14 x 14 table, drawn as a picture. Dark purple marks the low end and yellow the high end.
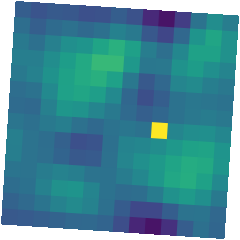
Lone odd cells: 1, higher than its neighbours. Histogram: heavy tails on both sides. Average level on the scale: 40%. Ninth with the highest average: middle right.
